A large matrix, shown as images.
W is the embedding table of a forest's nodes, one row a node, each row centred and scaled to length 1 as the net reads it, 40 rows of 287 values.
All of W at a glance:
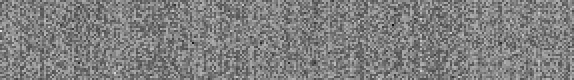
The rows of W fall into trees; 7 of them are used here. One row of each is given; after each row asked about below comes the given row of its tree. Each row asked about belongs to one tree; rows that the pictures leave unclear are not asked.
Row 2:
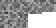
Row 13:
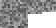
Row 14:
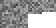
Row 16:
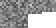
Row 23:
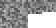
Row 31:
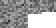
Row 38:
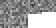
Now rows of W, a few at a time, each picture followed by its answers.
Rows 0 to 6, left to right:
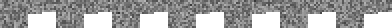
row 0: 13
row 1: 14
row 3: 31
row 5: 14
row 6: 2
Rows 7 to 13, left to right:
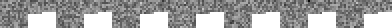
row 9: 16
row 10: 38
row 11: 31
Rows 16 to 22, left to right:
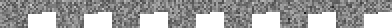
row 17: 38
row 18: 14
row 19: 2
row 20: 16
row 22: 14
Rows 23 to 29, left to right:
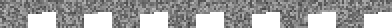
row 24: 38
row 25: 13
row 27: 23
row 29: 2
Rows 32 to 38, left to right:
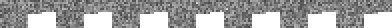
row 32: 31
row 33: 13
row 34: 13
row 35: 23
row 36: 2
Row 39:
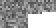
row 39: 13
